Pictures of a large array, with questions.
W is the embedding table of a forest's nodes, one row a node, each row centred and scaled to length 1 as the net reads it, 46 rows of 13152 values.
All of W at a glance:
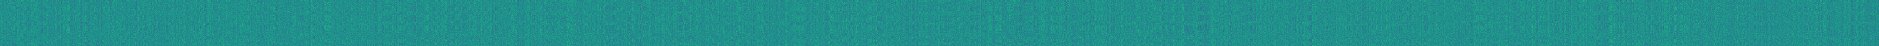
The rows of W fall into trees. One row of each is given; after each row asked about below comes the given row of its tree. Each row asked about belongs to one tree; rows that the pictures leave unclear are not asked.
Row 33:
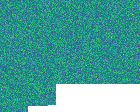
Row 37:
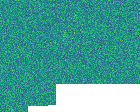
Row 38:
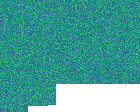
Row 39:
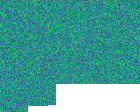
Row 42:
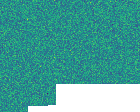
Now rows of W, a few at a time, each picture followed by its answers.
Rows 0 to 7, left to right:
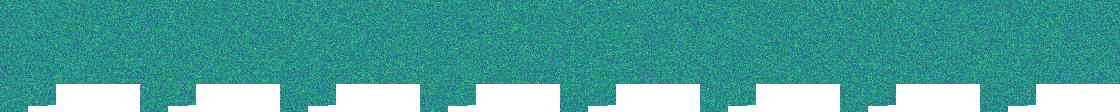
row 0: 33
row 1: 33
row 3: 37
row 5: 33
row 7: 39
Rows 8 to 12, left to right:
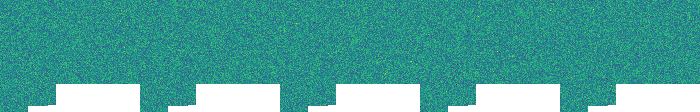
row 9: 39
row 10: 39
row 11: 42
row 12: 33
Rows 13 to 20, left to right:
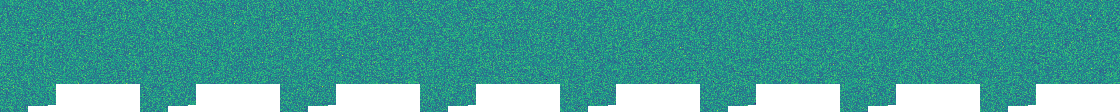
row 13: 38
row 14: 33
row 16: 39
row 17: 39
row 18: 39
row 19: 39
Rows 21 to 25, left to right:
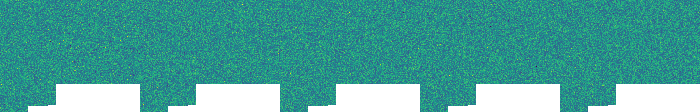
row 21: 37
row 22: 42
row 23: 38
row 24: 38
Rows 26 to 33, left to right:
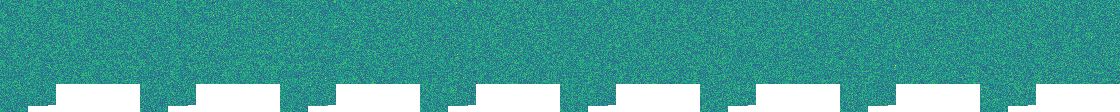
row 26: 39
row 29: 39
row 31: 33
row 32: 39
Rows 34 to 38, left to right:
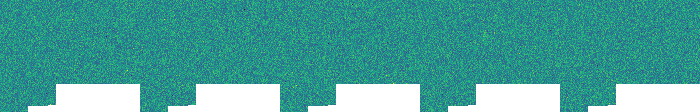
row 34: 42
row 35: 33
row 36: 38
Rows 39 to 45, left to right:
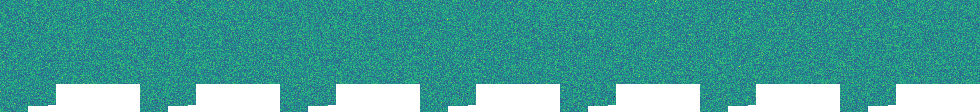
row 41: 39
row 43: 33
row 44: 33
